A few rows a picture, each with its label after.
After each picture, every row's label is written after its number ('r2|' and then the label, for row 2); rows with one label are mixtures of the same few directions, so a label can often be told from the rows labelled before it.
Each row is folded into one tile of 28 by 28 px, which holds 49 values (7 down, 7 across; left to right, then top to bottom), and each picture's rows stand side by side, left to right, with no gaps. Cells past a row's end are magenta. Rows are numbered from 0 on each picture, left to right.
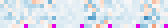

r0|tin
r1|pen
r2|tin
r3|tin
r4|tin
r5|tin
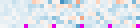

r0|tin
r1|pen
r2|pen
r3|tin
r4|pen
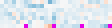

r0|tin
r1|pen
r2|pen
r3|pen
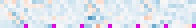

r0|tin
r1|pen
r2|tin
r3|tin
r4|tin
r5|tin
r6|pen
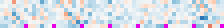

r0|tin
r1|tin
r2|tin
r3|pen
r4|tin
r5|pen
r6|pen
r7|tin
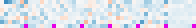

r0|pen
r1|tin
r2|tin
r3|pen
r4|tin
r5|pen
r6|pen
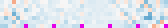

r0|tin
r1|tin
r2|pen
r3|pen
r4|tin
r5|tin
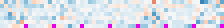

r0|tin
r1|pen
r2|tin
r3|pen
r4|pen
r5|tin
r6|pen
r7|pen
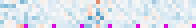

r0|pen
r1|tin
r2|tin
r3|tin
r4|tin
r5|tin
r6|tin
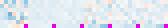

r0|tin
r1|tin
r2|tin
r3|pen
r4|tin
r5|pen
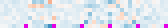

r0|tin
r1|pen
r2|pen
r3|pen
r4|tin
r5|tin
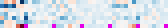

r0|pen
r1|pen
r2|tin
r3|pen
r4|pen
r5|tin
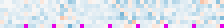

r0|pen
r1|tin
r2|tin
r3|pen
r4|tin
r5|tin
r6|pen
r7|pen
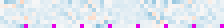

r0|pen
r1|pen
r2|tin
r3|tin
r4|pen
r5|tin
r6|pen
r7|tin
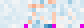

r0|tin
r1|pen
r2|tin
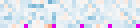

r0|tin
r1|pen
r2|tin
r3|tin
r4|tin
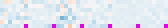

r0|pen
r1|pen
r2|tin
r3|pen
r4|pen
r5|tin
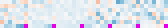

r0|pen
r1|pen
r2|tin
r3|tin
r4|pen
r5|tin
